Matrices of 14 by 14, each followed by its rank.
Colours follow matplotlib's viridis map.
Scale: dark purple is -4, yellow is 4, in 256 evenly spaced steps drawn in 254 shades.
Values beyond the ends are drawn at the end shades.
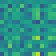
two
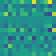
three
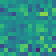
three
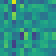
two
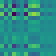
one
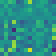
three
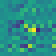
three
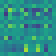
two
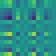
one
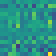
three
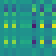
one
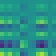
one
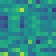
three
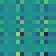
one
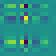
one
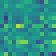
three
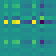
one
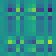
one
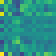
two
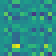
two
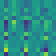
two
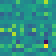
three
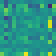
three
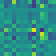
two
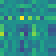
two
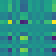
one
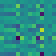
two
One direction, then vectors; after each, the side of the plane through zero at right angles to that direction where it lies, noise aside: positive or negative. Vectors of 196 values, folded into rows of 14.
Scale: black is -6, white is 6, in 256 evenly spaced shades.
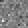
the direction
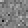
negative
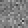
positive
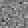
negative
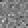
positive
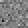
negative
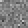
negative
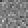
positive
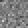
positive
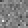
positive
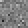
negative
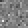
positive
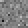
negative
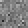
negative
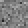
negative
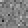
negative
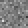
positive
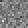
positive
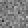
negative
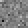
negative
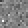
positive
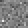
positive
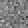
positive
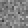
negative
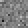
negative
